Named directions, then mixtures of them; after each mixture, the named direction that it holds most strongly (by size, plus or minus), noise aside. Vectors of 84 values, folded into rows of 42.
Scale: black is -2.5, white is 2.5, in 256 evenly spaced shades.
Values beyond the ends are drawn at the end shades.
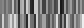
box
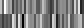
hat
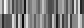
hat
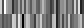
hat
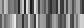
box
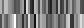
box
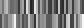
box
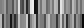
box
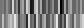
box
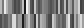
hat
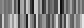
box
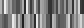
hat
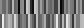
box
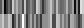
hat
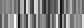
box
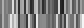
box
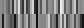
box
